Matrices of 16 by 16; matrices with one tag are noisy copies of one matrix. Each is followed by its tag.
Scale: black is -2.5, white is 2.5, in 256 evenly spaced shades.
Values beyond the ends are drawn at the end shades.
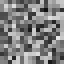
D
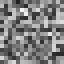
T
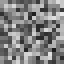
D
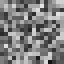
D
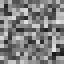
T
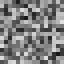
T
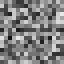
T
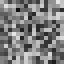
D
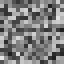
T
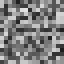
T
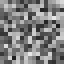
D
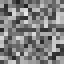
T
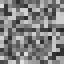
T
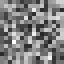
D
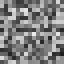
T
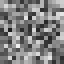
D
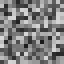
T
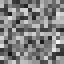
T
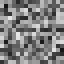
T
